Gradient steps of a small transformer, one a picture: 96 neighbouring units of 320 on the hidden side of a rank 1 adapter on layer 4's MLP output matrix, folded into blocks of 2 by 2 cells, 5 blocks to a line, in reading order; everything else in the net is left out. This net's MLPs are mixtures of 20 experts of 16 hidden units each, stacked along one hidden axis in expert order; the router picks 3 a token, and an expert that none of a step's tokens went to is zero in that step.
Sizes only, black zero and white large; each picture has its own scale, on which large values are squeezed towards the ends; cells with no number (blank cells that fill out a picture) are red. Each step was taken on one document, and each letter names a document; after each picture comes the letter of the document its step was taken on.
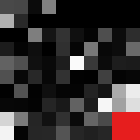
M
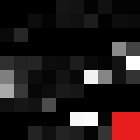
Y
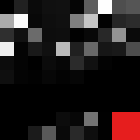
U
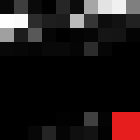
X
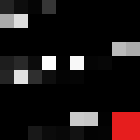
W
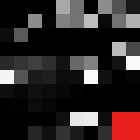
Y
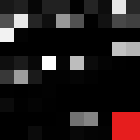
W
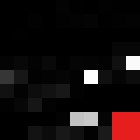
Y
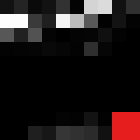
X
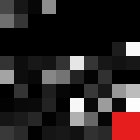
M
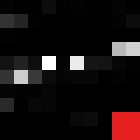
W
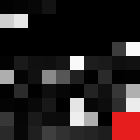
M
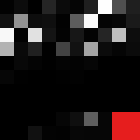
U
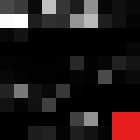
M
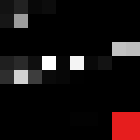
W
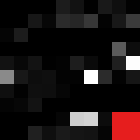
Y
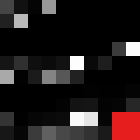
M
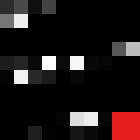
W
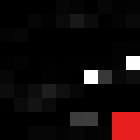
Y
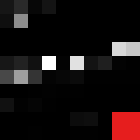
W
